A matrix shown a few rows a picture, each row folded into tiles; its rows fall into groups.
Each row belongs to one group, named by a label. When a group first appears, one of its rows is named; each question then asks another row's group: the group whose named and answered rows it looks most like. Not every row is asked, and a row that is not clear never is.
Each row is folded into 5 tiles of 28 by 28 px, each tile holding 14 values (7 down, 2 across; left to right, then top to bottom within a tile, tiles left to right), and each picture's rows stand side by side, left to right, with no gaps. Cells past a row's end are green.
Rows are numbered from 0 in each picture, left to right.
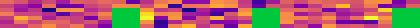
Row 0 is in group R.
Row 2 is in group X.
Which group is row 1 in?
X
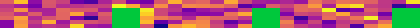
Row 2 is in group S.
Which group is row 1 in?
X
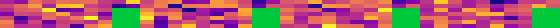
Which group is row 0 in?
S
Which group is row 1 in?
X
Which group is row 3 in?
R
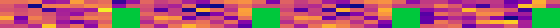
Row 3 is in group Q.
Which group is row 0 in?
X
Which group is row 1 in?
R
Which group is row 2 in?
R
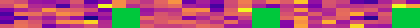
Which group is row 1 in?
R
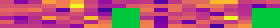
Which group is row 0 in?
S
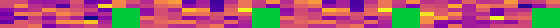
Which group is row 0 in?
Q
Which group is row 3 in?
X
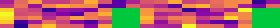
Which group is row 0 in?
X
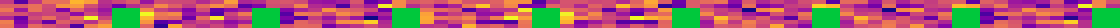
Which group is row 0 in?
S
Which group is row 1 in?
X
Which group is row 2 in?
Q
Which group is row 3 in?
X
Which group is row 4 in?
X
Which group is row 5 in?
R
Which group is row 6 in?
R
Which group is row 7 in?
Q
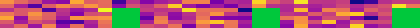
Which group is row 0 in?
X
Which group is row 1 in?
Q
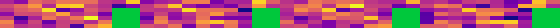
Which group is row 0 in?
S
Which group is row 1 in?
Q
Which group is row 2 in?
S
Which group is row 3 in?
Q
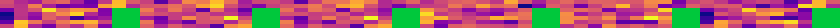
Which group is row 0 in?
Q
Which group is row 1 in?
S
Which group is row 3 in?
X
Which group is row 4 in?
X
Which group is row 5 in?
Q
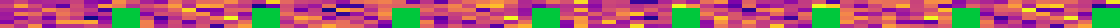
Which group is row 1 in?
S
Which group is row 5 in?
R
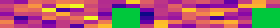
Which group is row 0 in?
S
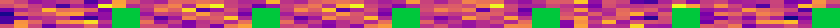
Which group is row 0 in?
Q
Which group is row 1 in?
S
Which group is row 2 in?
S
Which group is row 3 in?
S
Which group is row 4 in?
R
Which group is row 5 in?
Q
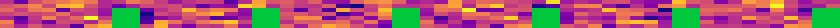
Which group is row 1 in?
Q
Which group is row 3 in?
S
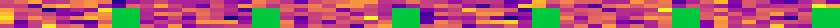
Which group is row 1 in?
Q
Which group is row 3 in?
Q
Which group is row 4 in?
X
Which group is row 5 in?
R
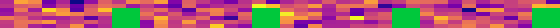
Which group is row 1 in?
R
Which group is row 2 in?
X
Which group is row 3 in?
R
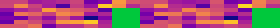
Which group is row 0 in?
Q
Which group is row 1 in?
Q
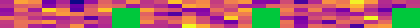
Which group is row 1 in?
X
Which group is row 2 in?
S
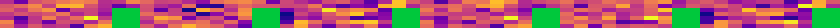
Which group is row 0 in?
S
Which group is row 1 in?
R
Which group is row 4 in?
X
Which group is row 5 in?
Q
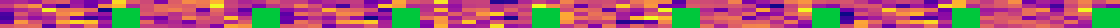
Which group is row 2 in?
Q
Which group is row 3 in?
R
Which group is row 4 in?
X
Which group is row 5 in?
R
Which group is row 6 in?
Q
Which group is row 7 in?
R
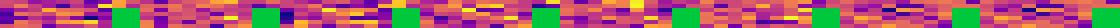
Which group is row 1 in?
S
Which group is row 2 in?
Q
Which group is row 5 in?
X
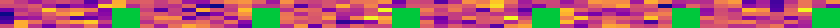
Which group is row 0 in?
Q
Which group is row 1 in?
R
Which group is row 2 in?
X
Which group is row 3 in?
S
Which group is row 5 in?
R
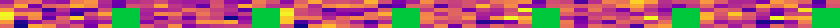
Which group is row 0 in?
X
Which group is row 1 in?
Q
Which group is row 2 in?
X
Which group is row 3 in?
X
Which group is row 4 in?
S
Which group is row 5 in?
X
